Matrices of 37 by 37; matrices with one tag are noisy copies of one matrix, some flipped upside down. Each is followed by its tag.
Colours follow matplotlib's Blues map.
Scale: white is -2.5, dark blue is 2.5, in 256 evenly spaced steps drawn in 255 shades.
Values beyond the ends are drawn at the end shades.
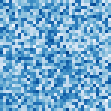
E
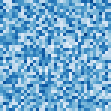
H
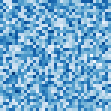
H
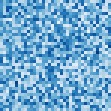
E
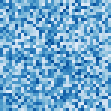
E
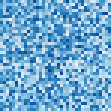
E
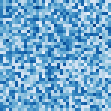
E
